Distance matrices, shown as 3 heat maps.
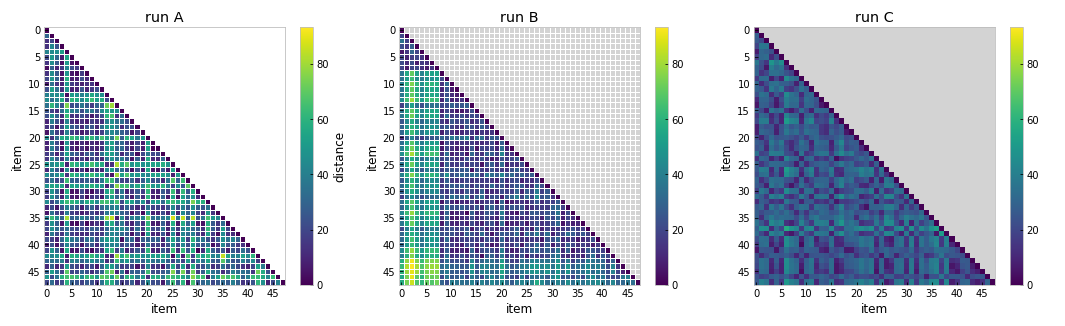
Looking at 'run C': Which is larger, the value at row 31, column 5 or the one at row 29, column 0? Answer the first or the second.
the first
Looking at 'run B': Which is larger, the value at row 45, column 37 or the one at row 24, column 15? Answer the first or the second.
the first
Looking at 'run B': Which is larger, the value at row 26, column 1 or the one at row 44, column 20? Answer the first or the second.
the second
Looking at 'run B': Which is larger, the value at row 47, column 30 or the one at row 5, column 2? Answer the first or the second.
the first
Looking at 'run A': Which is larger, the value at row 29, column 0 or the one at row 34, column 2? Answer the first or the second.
the first
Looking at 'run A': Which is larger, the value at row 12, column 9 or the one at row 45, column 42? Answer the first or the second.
the second
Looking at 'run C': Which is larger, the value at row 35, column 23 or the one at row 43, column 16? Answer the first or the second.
the first
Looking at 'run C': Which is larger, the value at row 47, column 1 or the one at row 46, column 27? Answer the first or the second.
the first
